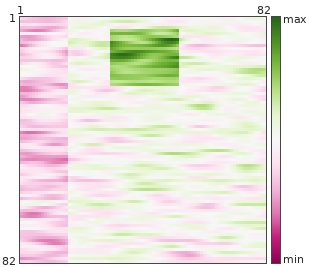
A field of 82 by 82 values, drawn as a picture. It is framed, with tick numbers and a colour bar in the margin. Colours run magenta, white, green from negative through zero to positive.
Ninth with the highest average: top middle. Seam: vertical, 20% of the way across, the right part higher. Odd patch: higher, in the top middle. Average level on the scale: 50%.
